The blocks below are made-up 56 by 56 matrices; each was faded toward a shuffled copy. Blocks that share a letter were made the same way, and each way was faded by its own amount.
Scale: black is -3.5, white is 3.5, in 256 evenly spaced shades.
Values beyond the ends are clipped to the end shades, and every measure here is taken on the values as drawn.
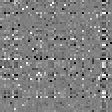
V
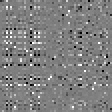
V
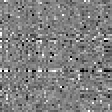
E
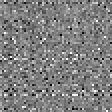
E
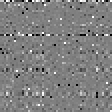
V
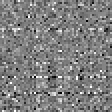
E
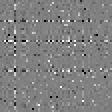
V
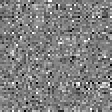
E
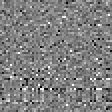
E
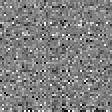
E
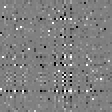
V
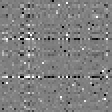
V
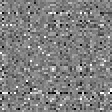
E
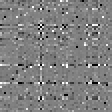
V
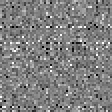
E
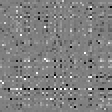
V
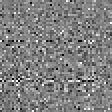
E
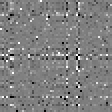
V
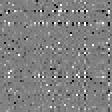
V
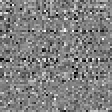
E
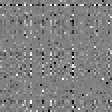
V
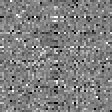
E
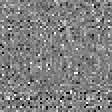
E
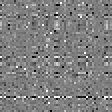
V
